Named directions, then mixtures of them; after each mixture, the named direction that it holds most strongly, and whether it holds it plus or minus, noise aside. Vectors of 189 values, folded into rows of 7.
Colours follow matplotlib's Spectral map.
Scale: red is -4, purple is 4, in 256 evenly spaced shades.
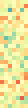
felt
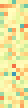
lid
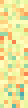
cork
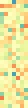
lid, plus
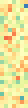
felt, minus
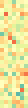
cork, plus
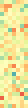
lid, plus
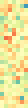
felt, minus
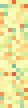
lid, minus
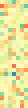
lid, plus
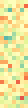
felt, plus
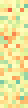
felt, minus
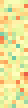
felt, plus
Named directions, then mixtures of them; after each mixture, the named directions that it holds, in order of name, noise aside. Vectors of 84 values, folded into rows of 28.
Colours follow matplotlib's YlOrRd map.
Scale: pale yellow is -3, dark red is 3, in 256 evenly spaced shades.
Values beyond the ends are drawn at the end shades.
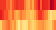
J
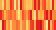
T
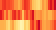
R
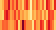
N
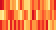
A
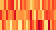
N, R, T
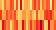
N, T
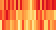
J, N, T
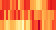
R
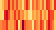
N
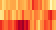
J, R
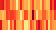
A, R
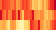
R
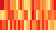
A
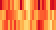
A, J, T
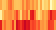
J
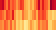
A, J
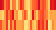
A, J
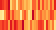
A, N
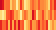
A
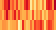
N, R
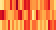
A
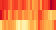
J, R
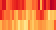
J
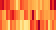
A, R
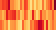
A, N, R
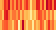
J, N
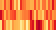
R, T
